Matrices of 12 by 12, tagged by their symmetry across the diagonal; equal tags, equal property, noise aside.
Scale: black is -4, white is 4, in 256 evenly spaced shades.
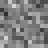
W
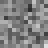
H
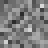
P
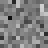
H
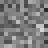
H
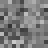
H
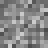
P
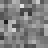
W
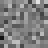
W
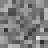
P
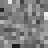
W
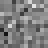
W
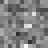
H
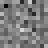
H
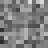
W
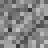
P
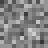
P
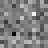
W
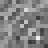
P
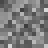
P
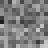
H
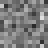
H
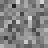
H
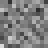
W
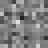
W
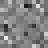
P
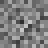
P
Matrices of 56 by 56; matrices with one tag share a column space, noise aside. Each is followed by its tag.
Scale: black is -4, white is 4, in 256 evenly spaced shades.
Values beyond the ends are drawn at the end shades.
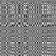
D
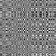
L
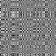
L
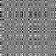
L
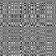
D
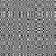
L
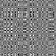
L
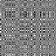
L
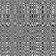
D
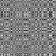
L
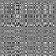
D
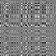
D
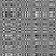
L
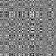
L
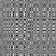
L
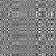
L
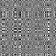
L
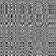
D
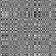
L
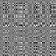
D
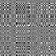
D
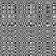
D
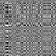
D
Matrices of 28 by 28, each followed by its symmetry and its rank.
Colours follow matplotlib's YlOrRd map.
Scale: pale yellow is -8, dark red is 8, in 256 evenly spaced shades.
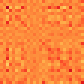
symmetric, rank three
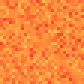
antisymmetric, full rank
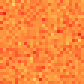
antisymmetric, full rank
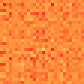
neither, rank five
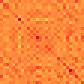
symmetric, rank five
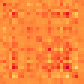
symmetric, rank three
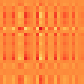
neither, rank one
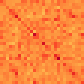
symmetric, rank five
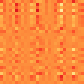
neither, rank two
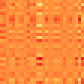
neither, rank two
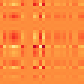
neither, rank one
